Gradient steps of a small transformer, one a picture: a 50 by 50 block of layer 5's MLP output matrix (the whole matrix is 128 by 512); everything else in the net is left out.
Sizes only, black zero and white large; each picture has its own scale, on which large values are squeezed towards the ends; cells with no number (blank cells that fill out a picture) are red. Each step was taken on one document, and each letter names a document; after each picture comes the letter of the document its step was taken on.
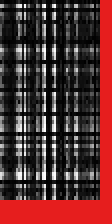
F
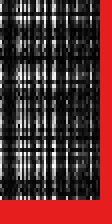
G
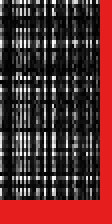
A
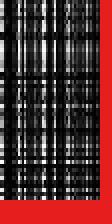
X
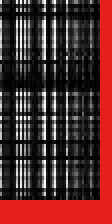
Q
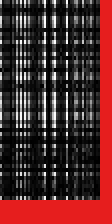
Q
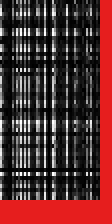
A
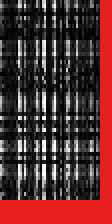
F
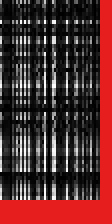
G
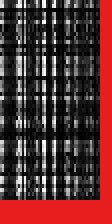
F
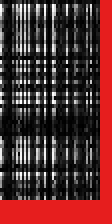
A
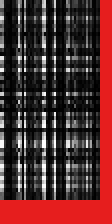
X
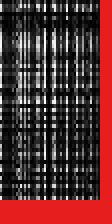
G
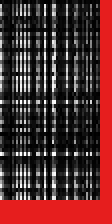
G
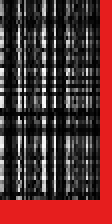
X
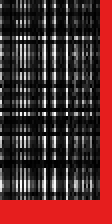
Q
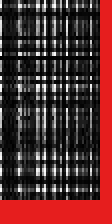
A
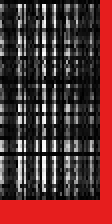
F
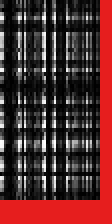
X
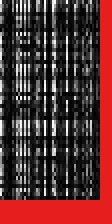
A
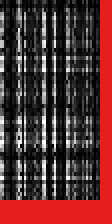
X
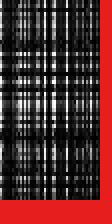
A
